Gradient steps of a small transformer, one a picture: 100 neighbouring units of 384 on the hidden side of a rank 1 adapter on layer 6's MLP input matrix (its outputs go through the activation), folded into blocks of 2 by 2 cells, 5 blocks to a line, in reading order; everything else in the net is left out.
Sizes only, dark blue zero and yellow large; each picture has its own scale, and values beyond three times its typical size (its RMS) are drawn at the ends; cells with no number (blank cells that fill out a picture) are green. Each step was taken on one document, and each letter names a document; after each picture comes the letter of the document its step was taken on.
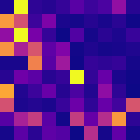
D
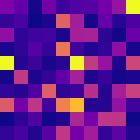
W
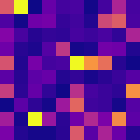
W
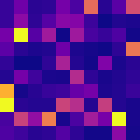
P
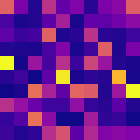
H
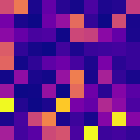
P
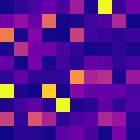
D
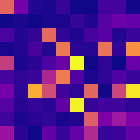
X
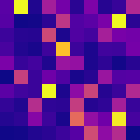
W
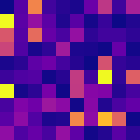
D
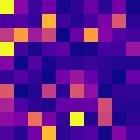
P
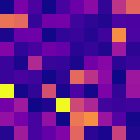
D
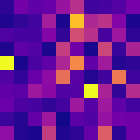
X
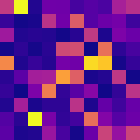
H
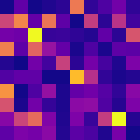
D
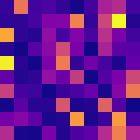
X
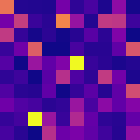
X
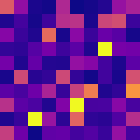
X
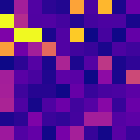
D
